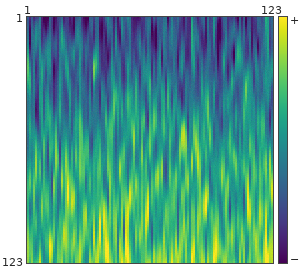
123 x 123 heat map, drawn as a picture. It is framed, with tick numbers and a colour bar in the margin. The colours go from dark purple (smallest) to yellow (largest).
The field climbs toward the bottom. On average the colour sits 50% of the way up the scale. The grain runs up and down.
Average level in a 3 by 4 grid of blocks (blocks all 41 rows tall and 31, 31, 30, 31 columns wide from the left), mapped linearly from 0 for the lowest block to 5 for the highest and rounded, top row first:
0000 / 3333 / 4555
